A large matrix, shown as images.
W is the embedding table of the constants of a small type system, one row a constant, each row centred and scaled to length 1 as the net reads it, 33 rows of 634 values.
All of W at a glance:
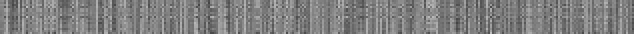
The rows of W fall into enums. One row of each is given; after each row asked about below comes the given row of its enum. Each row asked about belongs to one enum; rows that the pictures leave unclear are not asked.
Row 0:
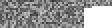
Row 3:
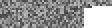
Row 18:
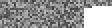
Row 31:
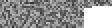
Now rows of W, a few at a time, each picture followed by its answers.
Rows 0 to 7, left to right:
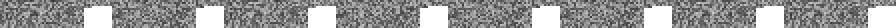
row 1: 18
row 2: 0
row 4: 18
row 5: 18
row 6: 0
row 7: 0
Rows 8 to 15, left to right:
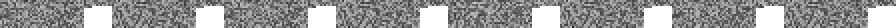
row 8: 18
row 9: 31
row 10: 18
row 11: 31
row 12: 0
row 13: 31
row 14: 3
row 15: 31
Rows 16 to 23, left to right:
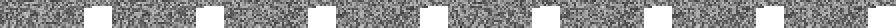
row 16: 0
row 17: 0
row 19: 3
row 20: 31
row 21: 18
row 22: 3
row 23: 3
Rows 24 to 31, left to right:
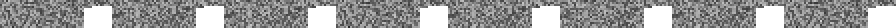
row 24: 31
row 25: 3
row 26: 3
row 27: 31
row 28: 3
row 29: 18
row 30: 3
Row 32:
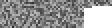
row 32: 31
